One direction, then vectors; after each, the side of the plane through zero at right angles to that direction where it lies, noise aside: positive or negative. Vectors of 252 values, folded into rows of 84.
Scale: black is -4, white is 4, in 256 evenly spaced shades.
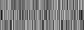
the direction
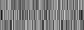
positive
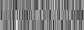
positive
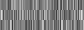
negative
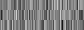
positive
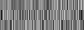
positive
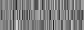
positive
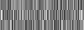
negative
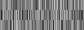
positive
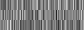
negative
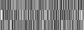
negative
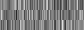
negative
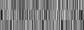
positive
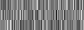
negative
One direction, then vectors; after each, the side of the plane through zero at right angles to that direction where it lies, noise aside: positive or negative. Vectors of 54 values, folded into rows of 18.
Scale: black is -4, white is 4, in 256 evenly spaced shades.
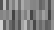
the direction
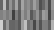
positive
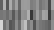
positive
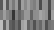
positive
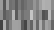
negative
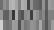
positive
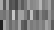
negative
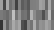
negative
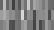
positive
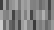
positive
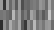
negative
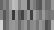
positive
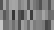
positive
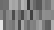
positive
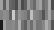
negative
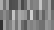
negative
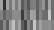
negative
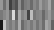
negative
